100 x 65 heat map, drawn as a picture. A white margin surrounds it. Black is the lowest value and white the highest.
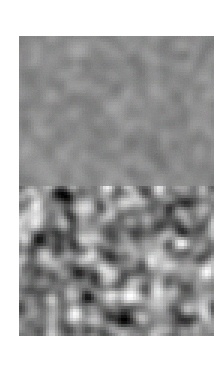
Histogram: heavy tails on both sides. Grain: blotchy. Seam: horizontal, 50% of the way down, the top part calmer. Slope: none. Mirror symmetry: none. Stripes: none.
